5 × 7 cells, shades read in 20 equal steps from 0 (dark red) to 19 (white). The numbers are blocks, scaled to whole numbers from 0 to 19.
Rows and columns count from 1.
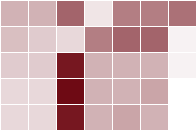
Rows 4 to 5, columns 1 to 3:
16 16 0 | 16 16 1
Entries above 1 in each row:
7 7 6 6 6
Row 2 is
14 15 16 9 7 7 18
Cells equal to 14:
1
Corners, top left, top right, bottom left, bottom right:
13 8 16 19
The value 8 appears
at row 1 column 7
